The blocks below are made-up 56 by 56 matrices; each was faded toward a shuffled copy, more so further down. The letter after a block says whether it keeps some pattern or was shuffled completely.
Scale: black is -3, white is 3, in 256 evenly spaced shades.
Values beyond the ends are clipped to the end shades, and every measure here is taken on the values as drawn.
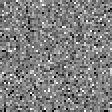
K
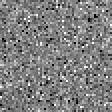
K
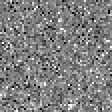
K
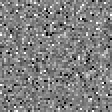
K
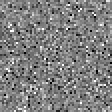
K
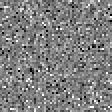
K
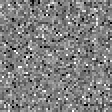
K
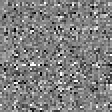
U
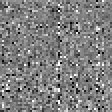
U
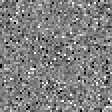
K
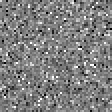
K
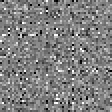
U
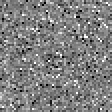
K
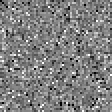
K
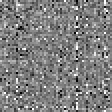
U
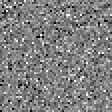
K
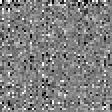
U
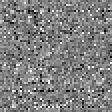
U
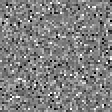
K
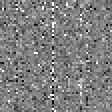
U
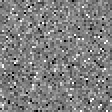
K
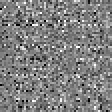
U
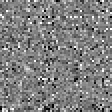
U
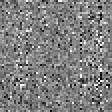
U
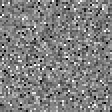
K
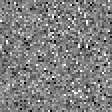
K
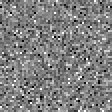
K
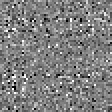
U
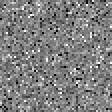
K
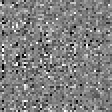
U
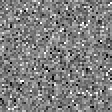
K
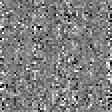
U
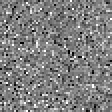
K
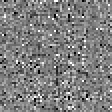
U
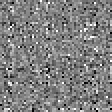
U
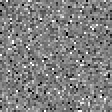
K
